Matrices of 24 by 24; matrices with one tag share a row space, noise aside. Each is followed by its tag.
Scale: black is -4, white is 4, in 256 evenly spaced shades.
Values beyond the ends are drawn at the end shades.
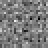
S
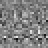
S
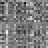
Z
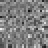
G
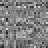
Z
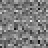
S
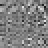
G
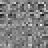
G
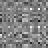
S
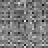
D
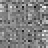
G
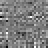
Z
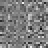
G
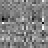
D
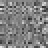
G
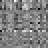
S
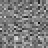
S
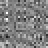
Z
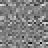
G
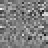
G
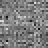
Z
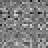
S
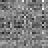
D
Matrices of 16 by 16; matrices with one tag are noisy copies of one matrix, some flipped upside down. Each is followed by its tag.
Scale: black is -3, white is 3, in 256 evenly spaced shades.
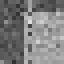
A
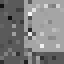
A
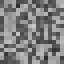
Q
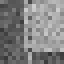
A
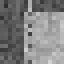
A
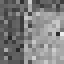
A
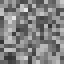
Q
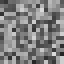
Q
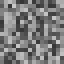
Q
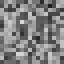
Q
